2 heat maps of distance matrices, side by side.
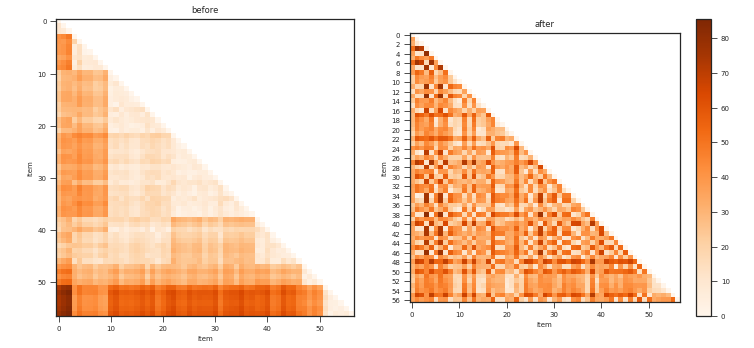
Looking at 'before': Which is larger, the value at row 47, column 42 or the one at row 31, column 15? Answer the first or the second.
the first
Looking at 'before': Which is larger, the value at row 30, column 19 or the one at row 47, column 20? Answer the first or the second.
the second
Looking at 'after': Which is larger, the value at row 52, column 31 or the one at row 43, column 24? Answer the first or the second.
the first
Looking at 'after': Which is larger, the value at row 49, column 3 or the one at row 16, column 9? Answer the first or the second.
the first
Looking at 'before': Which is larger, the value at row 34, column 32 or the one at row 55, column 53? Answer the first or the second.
the first
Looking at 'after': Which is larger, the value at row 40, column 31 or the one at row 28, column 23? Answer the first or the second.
the first
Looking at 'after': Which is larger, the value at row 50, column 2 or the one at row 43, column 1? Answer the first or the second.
the first
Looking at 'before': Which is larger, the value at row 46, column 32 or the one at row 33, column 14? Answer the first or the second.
the first
